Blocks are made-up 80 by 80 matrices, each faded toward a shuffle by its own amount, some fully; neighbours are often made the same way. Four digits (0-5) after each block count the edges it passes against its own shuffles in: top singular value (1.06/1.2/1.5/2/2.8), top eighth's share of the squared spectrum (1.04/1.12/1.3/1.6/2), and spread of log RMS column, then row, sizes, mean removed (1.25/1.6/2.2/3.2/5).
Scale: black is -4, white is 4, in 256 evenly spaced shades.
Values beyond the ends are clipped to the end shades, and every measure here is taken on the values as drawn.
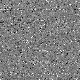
1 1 0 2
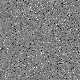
0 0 0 0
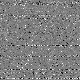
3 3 0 3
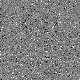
3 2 1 1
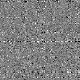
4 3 2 2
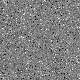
1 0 0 0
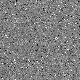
2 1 0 0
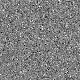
0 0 0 0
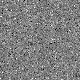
0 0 0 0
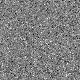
0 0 0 1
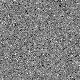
0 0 0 0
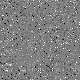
3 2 0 0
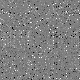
3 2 0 1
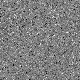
0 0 0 0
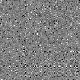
4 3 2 2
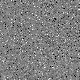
2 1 0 0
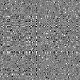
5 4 2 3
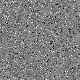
1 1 0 0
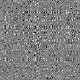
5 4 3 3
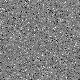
1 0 0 0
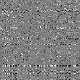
4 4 2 3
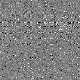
4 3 1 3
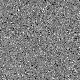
2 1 0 0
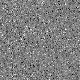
3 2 0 0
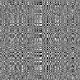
5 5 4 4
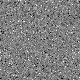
0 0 0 0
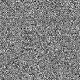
3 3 1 1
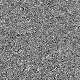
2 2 0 0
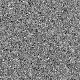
1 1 0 0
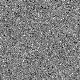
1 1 0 0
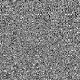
3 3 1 2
